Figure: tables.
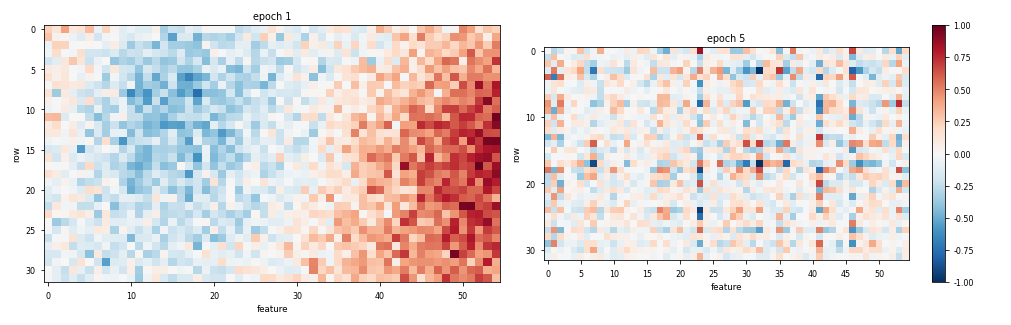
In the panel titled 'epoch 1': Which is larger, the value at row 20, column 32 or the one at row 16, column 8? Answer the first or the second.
the first
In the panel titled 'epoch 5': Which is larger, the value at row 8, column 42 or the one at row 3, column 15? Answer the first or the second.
the first
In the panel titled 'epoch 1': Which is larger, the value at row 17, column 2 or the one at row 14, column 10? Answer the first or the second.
the first
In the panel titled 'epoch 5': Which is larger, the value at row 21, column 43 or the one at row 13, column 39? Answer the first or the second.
the first
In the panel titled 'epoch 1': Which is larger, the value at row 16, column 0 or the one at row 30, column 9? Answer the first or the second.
the first
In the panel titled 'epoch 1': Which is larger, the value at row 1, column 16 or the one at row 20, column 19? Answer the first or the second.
the first
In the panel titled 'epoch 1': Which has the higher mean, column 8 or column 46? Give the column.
46
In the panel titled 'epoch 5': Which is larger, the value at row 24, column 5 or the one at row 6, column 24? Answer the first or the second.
the second
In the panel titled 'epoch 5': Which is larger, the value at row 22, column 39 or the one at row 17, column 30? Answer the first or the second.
the first
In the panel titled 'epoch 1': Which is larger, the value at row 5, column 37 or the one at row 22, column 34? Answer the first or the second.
the first
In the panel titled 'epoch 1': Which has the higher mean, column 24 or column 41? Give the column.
41
